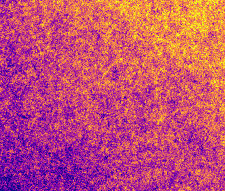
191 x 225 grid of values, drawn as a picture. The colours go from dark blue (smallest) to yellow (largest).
Ninth with the lowest average: bottom left. Slope: up to the top right. Ninth with the highest average: top right. Odd rows or columns: none. Stripes: none. Mirror symmetry: none.
